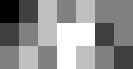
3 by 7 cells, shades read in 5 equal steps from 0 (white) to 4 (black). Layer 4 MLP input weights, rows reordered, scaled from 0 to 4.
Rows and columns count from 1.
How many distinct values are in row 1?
4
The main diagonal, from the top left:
4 2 2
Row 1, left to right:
4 3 1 2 1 2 2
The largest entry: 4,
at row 1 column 1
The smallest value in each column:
2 1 1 0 0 2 2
